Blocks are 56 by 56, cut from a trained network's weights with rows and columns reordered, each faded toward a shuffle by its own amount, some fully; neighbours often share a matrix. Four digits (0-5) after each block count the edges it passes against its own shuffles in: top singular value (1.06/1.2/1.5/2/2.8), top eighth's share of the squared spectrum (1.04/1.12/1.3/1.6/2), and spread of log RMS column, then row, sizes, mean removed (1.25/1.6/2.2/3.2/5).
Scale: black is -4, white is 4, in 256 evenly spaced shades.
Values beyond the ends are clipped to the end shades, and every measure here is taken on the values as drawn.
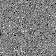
0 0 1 0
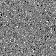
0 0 0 0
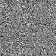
3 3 1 0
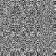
4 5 3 2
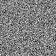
0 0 0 0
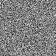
0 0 0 0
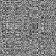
4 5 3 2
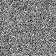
0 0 0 0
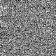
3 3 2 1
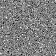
0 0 0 0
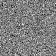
1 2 0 0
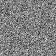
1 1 0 0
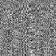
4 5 2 2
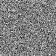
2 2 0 0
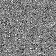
0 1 0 0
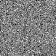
2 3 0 1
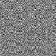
4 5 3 1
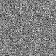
2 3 0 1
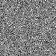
1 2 0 1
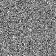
2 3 1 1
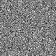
2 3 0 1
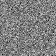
0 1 0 0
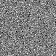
0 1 0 0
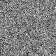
1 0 0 0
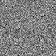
3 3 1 1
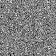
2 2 0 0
